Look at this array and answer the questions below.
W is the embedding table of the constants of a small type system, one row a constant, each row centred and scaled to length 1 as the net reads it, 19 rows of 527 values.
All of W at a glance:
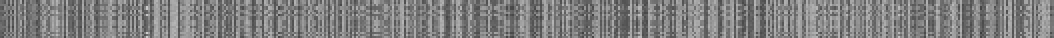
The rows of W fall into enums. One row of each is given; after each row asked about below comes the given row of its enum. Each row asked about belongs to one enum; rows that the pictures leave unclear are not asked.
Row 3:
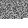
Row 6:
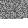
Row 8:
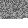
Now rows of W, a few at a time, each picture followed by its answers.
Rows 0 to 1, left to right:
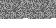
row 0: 6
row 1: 6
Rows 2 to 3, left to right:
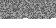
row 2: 8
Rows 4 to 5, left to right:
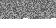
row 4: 3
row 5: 8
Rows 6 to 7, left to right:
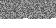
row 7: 3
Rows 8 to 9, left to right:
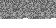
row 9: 8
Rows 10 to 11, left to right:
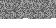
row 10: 6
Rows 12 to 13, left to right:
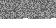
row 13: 8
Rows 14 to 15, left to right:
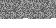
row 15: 6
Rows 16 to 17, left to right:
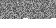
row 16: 3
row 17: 6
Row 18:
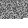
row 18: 3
